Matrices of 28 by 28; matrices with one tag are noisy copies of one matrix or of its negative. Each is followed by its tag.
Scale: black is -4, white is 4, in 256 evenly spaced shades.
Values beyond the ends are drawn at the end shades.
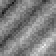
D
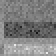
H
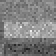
H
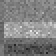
H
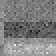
H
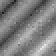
D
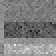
H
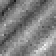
D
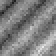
D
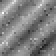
D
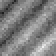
D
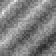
D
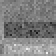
H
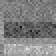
H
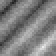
D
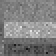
H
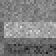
H
